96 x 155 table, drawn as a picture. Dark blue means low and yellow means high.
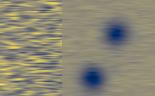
Histogram: skewed, a long tail of low values. Mirror symmetry: none. Dips: two. Seam: vertical, 40% of the way across, the right part calmer.
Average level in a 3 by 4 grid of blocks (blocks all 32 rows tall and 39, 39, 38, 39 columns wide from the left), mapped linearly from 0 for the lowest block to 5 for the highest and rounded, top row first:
5544 | 5533 | 5405
